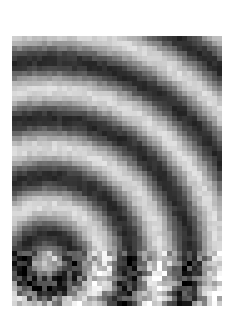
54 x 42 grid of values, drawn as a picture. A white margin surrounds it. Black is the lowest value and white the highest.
Odd rows or columns: none. Mirror symmetry: none. Seam: horizontal, 80% of the way down, the top part calmer. Ninth with the lowest average: bottom left. Slope: none. Rings: centred on the bottom left.
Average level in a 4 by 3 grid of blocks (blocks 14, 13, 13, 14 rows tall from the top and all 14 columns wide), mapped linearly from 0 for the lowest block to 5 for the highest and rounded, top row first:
4 4 3 | 3 3 3 | 3 4 4 | 0 4 5
